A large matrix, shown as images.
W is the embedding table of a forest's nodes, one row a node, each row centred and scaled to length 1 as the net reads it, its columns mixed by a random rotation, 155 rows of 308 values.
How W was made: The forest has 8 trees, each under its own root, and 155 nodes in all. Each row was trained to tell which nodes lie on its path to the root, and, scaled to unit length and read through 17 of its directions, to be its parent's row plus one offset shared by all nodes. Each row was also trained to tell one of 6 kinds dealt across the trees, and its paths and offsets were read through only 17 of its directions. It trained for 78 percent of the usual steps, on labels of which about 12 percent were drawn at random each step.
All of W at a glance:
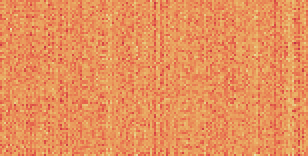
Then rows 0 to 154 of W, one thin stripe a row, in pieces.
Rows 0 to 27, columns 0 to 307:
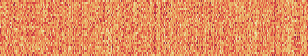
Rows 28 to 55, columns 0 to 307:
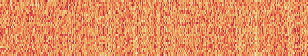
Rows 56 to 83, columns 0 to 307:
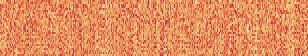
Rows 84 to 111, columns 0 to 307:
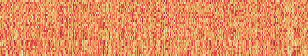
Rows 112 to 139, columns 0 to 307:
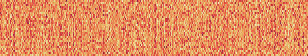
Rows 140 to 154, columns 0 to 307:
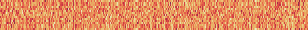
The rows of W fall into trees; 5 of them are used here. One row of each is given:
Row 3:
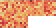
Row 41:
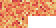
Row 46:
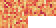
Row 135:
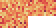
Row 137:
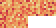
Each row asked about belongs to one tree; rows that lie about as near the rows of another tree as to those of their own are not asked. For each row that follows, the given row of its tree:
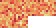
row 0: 41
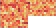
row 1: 135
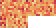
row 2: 135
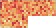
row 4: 41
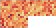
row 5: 3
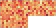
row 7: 137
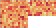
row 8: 41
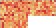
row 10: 3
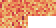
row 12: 41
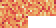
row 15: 135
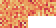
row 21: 46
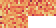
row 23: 41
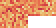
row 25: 41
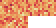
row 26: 135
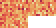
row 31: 135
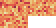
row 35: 135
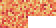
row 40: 137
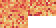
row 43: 41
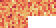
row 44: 135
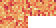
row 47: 135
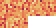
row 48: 135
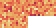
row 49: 41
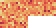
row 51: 3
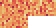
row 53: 137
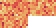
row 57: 3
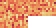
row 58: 41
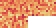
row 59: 41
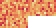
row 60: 135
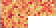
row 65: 3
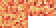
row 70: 137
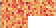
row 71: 137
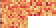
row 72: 41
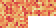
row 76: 3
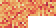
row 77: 46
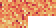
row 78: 41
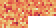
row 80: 41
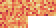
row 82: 137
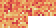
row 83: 41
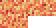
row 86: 137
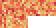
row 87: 41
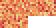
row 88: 135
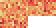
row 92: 3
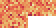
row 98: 41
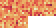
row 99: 41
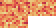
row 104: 135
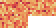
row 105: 3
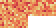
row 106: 3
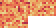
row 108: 135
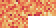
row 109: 41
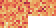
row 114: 135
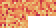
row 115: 41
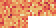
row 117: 135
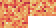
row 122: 135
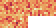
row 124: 135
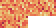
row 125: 135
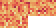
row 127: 135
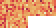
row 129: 135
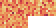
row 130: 137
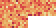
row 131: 41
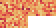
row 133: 3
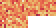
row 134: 41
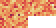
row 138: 3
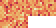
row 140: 135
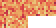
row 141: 41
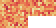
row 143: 3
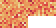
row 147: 46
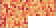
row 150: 135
